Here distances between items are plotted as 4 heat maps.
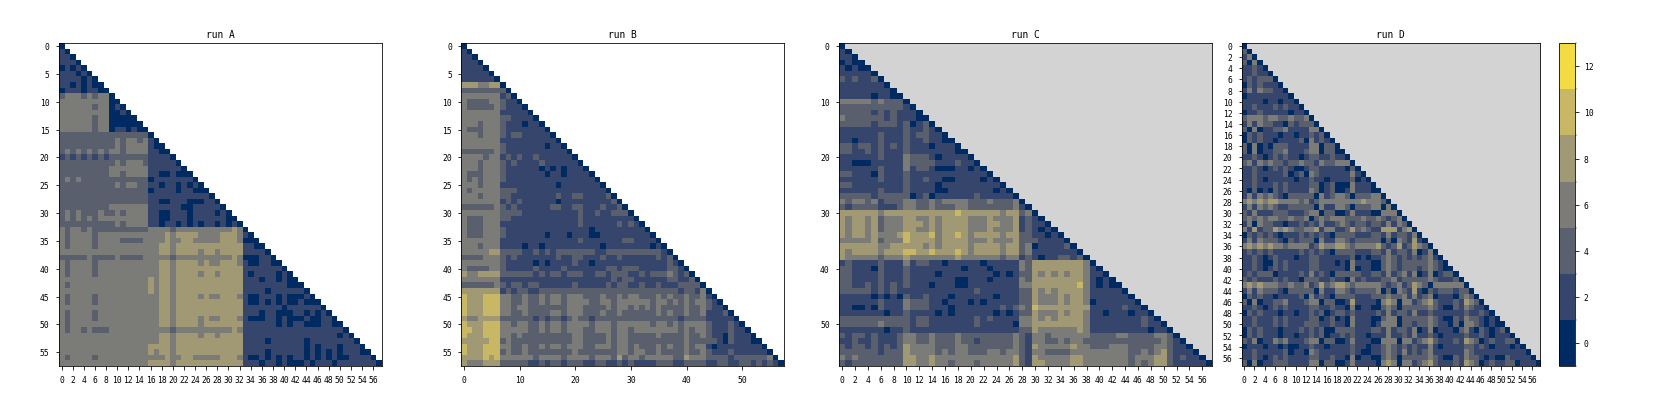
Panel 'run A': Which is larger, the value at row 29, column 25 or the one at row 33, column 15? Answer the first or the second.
the second
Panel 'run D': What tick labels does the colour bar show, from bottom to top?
0, 2, 4, 6, 8, 10, 12
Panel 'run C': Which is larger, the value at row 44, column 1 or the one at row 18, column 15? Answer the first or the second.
the first
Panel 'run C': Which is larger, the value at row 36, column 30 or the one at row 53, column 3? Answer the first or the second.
the second
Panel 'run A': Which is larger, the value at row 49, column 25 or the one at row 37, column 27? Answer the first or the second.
the second
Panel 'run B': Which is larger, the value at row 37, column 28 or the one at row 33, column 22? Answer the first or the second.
the first
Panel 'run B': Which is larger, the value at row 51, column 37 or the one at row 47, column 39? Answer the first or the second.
the first
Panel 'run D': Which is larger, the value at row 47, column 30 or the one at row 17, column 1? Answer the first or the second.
the second
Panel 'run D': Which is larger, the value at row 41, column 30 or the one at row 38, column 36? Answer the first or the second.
the second
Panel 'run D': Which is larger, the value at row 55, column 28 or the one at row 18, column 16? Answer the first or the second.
the first
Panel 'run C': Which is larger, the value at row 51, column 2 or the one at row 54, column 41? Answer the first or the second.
the second
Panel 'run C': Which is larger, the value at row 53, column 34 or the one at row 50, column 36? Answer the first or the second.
the second
